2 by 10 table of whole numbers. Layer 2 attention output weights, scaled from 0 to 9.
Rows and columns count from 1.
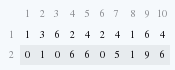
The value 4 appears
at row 1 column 5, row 1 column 7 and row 1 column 10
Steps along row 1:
up up down up down up down up down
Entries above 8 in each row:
0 1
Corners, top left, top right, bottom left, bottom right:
1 4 0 6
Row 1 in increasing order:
1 1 2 2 3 4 4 4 6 6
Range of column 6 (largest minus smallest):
2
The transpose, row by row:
1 0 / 3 1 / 6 0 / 2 6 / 4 6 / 2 0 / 4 5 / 1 1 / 6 9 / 4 6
